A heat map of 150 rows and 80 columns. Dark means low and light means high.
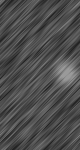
Average level on the scale: 30%. Grain: diagonal, up to the right. Ninth with the highest average: middle right. Bumps: one, in the middle right. Odd rows or columns: none.
